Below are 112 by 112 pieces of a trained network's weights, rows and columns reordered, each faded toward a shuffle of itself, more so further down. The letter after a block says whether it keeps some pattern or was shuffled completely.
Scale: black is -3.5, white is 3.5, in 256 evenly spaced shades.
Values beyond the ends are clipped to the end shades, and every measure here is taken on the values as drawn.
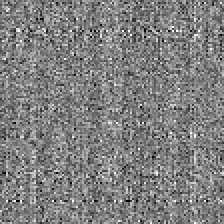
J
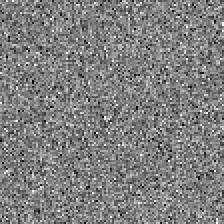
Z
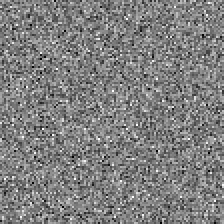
Z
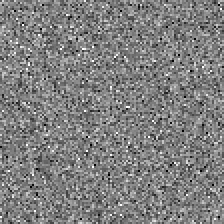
Z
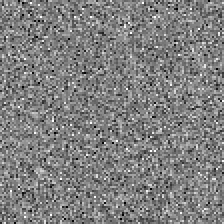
Z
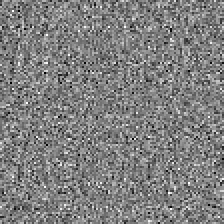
J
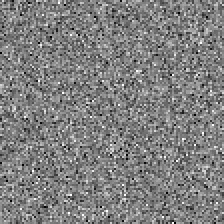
Z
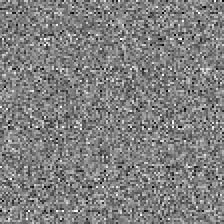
J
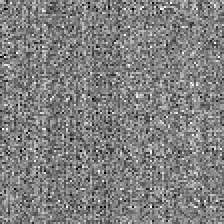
J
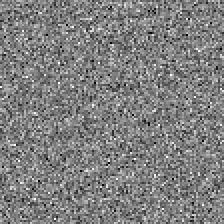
Z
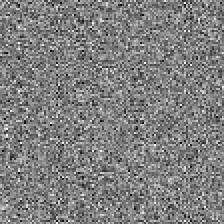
J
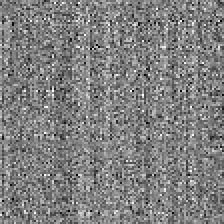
J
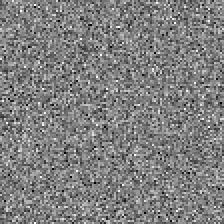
Z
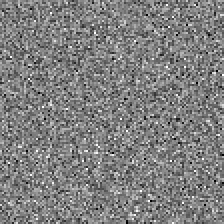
Z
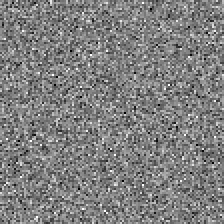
Z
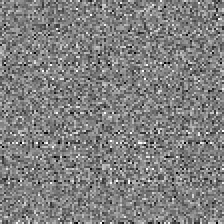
J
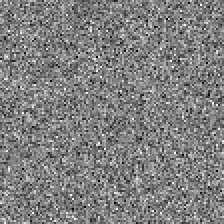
Z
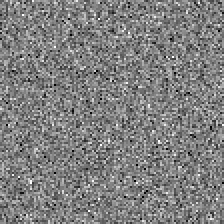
Z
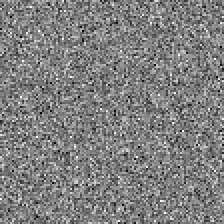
Z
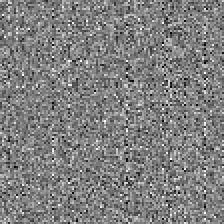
J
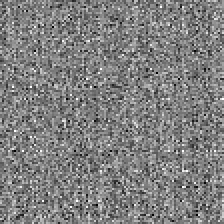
J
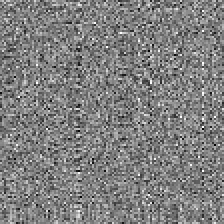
J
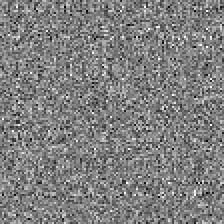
J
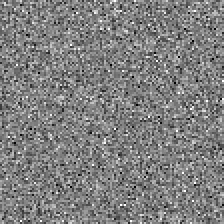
Z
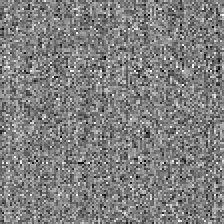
J
